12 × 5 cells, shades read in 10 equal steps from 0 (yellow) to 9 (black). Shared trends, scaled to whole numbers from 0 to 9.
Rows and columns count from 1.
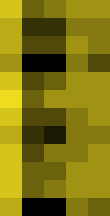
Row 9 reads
1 6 4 4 3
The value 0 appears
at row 6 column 1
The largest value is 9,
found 4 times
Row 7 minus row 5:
0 0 1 1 0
